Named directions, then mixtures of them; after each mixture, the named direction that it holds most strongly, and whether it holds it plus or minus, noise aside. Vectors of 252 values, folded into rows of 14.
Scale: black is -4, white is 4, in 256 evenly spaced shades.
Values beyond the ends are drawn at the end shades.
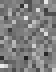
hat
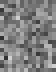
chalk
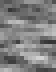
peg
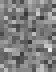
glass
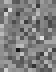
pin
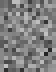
pin, minus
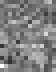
hat, plus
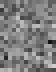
chalk, plus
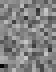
hat, minus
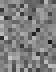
chalk, plus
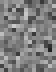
glass, minus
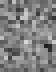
glass, minus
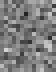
glass, plus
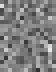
chalk, plus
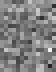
glass, plus
